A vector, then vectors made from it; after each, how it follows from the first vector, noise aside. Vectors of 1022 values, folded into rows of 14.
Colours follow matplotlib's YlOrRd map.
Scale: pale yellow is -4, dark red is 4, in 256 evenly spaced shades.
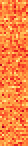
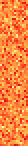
sign-scrambled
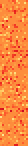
partly zeroed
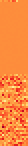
partly zeroed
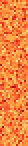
sign-scrambled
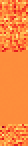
partly zeroed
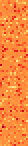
partly zeroed
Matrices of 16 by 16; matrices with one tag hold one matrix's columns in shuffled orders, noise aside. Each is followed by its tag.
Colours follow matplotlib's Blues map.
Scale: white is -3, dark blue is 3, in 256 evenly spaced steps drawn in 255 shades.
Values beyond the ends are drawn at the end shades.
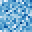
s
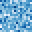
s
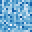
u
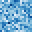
s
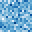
s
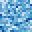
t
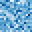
s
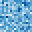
u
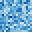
u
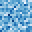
t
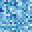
u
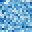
s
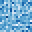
u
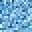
s
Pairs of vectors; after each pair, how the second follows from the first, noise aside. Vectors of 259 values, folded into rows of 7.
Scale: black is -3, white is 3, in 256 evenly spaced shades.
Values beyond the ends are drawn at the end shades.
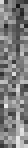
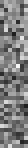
shuffled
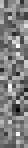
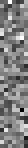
shuffled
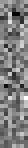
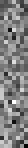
shuffled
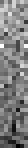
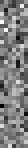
shuffled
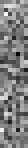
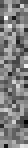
shuffled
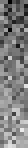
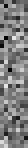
shuffled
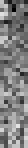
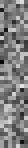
shuffled
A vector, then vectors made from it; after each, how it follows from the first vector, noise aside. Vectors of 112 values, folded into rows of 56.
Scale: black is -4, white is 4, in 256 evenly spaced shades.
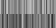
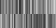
wrapped around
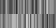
wrapped around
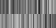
wrapped around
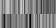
wrapped around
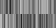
wrapped around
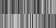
wrapped around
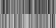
reversed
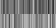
reversed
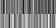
reversed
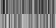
reversed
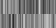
wrapped around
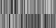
wrapped around
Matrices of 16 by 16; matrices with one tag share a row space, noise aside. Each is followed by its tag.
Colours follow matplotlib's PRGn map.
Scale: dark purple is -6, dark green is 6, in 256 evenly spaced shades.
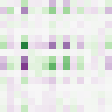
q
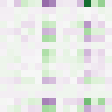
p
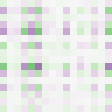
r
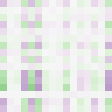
r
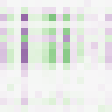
q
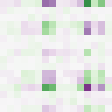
p
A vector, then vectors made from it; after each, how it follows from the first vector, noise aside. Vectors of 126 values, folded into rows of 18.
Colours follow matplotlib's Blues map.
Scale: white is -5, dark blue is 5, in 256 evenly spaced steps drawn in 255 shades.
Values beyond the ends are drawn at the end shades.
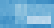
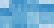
wrapped around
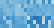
sign-scrambled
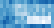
scaled up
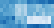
scaled up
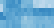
wrapped around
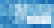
scaled up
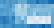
scaled up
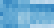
wrapped around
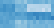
wrapped around
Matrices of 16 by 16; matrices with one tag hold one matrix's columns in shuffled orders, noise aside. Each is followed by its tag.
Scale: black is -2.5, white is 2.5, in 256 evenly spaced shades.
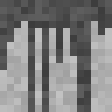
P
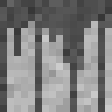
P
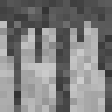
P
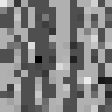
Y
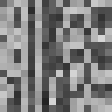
Y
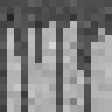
P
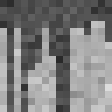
P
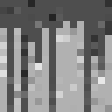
P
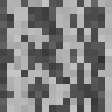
Y
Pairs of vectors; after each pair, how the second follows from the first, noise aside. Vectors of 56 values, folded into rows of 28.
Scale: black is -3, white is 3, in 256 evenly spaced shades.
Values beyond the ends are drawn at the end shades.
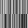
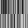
reversed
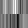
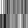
wrapped around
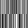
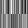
reversed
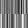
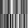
wrapped around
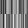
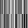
reversed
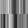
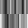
wrapped around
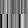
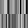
reversed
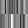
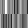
wrapped around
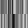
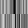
reversed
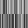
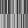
wrapped around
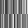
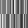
reversed
